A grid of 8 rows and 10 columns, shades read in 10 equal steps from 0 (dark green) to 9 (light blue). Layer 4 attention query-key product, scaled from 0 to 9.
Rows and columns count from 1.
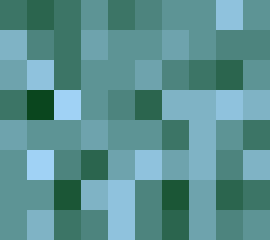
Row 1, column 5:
3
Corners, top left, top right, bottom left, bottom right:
3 5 5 5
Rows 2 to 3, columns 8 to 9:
5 4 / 3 2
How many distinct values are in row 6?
7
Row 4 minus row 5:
-3 -5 4 -1 -1 -3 4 0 3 4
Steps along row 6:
up down down up up down up down up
